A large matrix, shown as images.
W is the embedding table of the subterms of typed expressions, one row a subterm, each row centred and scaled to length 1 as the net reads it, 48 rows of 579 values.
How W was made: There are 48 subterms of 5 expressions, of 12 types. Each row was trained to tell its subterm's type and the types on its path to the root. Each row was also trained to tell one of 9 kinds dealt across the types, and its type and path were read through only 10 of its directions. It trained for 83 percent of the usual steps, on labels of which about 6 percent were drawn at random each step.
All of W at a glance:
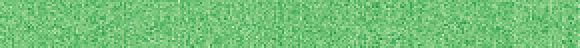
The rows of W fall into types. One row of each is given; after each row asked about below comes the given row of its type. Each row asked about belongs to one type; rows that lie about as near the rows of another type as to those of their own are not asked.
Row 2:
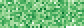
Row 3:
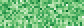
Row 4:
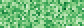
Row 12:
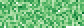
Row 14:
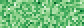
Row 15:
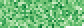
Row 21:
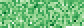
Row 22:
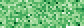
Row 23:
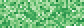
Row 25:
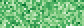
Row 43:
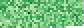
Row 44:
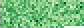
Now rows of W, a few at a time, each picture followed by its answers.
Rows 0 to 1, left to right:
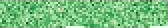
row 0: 21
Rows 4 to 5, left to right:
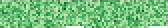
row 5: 4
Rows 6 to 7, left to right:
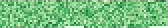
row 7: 25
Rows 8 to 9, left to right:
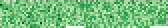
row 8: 15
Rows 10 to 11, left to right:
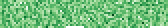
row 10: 14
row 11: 4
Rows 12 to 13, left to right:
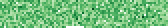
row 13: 15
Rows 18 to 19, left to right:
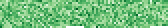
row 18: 3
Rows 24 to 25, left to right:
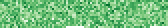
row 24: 21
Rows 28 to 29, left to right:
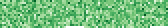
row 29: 12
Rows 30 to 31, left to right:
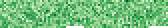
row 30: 23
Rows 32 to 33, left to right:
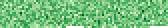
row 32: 2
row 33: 43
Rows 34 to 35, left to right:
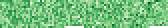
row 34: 43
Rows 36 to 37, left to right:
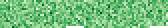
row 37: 21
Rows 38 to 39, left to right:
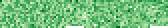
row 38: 15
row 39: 4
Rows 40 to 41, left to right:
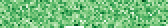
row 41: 2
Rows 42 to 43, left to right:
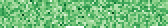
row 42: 25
